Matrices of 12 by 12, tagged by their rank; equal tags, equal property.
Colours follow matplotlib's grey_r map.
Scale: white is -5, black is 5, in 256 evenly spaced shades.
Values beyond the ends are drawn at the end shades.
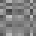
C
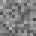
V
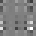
C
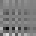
C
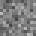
V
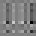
C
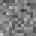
V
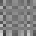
C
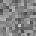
V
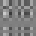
C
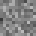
V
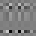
C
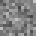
V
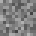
V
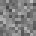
V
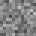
V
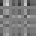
C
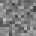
V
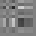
C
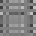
C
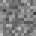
V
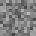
V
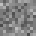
V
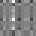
C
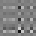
C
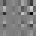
C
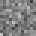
V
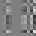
C
